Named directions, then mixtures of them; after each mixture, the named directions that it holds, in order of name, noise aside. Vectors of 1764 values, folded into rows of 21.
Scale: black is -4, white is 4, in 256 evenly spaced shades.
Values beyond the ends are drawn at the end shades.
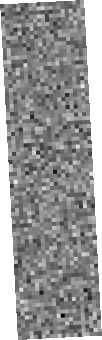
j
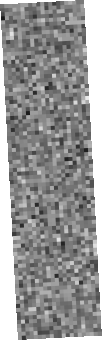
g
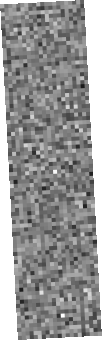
j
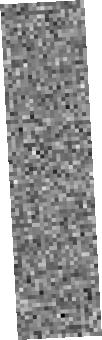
j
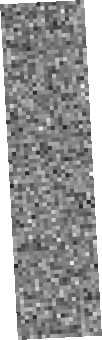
g, j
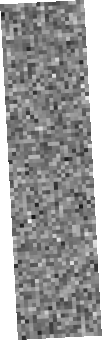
g, j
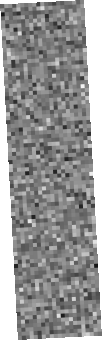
g, j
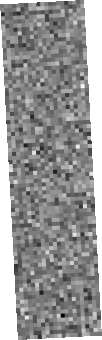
j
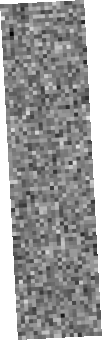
g, j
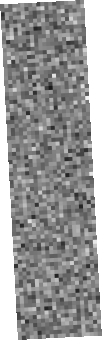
g, j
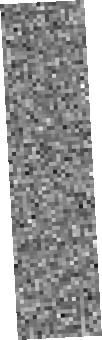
g, j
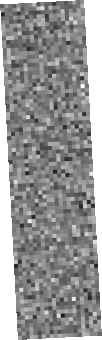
g, j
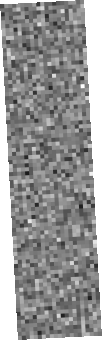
g, j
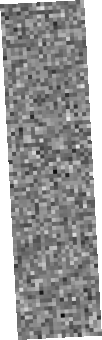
j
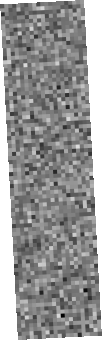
j
